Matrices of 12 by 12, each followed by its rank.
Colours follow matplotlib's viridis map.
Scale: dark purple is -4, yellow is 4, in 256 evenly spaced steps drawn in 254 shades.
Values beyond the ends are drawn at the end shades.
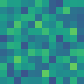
full rank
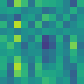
two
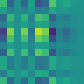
one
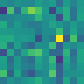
two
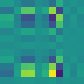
one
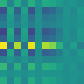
one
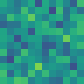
full rank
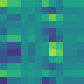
two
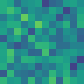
full rank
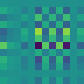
one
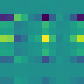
one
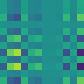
one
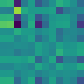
two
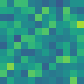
full rank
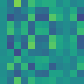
two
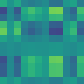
one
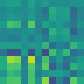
two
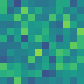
full rank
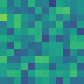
full rank
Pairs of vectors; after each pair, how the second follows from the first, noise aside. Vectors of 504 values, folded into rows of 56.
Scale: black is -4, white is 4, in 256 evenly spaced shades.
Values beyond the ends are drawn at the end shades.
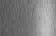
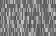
shuffled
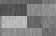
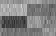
negated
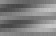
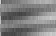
wrapped around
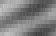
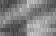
wrapped around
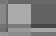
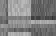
wrapped around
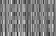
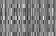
wrapped around
